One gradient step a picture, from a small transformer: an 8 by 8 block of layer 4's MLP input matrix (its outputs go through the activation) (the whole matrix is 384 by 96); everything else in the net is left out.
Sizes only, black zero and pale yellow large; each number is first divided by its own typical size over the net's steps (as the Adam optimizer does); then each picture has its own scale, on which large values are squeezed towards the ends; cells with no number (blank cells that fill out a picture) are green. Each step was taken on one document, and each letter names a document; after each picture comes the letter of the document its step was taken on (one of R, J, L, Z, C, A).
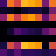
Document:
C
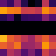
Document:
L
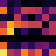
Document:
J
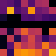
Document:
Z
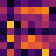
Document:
Z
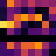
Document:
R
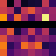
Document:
L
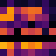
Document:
R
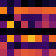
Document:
Z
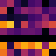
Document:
J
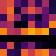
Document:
R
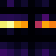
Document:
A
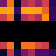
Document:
C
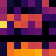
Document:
R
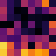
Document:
Z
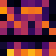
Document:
R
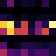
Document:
A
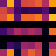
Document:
C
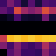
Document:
L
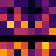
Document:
Z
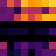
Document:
C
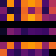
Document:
C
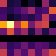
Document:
Z
